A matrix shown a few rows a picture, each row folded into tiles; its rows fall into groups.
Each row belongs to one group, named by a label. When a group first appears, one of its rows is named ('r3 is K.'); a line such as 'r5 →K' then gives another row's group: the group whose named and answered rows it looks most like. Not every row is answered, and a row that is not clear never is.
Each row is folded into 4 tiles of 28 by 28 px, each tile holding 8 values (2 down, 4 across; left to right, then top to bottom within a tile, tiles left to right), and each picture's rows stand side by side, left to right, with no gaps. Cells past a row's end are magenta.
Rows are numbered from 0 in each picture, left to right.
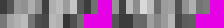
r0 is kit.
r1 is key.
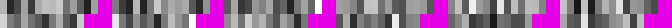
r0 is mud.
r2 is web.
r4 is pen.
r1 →mud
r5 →mud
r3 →key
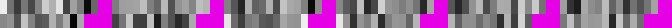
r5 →web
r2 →mud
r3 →mud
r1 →pen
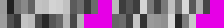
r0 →mud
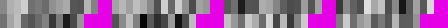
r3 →web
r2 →web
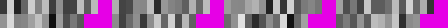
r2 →pen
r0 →web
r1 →key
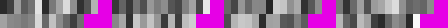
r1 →web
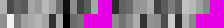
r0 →web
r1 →key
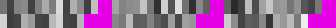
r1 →pen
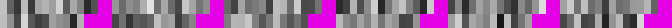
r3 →kit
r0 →mud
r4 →web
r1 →key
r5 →pen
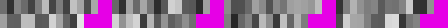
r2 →key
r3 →kit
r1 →kit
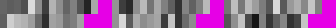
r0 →kit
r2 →pen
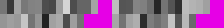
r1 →key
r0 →kit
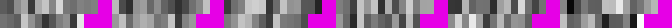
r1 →web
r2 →kit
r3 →key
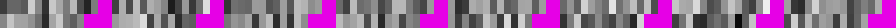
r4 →key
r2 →key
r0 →kit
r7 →web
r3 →kit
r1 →web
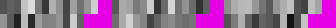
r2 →pen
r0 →key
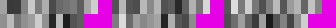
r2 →pen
